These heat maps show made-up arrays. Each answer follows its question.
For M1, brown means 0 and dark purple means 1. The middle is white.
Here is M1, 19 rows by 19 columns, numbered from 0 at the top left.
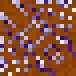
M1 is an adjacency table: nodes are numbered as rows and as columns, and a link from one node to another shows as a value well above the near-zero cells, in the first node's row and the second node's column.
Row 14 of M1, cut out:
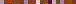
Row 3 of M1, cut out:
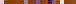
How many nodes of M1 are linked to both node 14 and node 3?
6
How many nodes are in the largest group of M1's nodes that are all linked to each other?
4
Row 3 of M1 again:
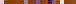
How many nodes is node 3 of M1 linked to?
6
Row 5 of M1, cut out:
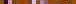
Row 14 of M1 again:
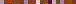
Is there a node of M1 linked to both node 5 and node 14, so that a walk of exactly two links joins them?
no
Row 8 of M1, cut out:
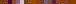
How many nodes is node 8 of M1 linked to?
5
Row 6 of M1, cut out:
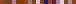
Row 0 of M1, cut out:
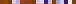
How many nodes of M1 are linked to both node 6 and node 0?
6
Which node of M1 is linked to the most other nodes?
node 0
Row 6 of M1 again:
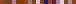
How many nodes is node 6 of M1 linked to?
8
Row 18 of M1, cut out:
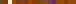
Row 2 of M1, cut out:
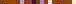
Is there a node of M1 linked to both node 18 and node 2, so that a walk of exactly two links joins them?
no
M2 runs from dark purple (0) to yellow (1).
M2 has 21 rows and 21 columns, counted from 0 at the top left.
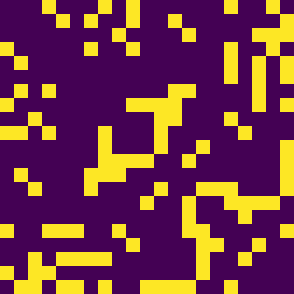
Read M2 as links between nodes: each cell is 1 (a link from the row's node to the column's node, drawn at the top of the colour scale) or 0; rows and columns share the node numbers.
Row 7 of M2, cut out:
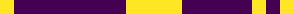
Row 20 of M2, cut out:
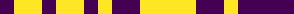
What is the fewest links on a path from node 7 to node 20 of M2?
1
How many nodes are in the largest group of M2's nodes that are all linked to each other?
4
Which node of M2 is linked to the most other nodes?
node 20
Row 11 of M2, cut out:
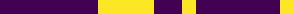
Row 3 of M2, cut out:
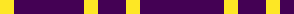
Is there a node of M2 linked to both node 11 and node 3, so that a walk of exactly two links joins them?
yes
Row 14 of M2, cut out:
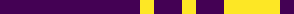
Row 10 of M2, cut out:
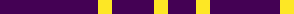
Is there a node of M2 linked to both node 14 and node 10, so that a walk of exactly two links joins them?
no
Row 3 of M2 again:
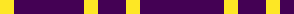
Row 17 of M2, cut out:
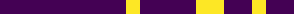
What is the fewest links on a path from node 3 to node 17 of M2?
2
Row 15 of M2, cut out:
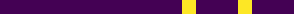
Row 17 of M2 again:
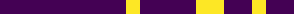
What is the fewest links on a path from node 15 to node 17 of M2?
1
